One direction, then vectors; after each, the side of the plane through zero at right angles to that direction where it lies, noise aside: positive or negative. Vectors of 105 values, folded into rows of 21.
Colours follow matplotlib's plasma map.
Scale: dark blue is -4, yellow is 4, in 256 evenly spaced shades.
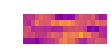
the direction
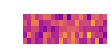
positive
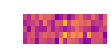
positive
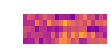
positive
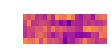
negative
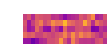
positive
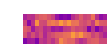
positive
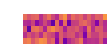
negative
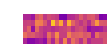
positive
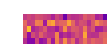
positive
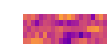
negative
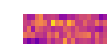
positive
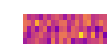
positive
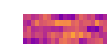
positive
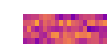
positive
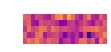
negative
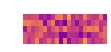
negative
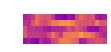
positive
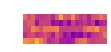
negative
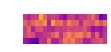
positive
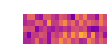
positive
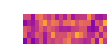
positive
